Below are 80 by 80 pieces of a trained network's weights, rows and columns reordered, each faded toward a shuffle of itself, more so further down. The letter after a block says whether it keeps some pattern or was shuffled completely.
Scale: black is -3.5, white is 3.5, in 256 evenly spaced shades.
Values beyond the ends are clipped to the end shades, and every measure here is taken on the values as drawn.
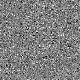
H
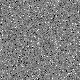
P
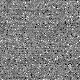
H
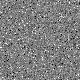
P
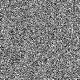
H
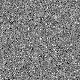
H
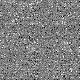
H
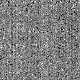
H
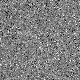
P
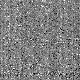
H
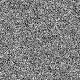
H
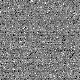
H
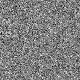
H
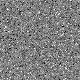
P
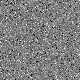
P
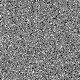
P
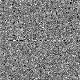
H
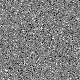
P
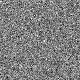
P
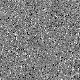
H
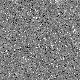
P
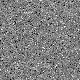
P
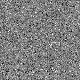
H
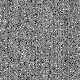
H
